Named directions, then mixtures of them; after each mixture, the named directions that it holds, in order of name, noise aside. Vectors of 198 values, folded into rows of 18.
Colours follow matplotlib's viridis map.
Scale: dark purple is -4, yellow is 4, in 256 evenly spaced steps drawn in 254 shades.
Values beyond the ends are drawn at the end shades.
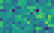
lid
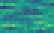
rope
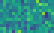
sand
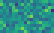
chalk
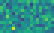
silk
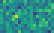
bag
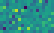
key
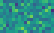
chalk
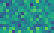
sand, silk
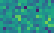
bag, key, lid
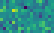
bag, key, lid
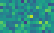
chalk, rope, sand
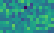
key, rope, silk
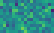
chalk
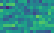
bag, rope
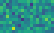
silk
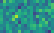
bag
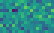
chalk, key, lid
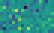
key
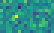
bag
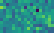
key, lid, silk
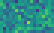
chalk, key, lid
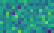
bag, lid, silk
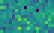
key, lid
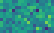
lid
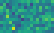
silk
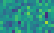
bag, lid, sand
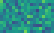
chalk, lid, silk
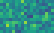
chalk, sand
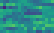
rope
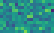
chalk
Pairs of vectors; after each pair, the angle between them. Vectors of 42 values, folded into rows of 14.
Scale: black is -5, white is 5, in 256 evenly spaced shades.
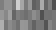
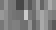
partly opposed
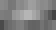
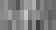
partly aligned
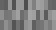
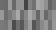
nearly parallel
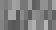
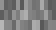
orthogonal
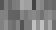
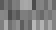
nearly parallel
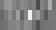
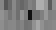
nearly opposite
